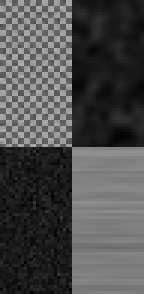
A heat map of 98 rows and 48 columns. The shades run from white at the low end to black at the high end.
It is made of 2 by 2 panels. Panel 1,1: middling, checkered, strong in contrast. Panel 1,2: very high, blotchy, faint in contrast. Panel 2,1: very high, fine-grained, faint in contrast. Panel 2,2: middling, streaked across, faint in contrast.
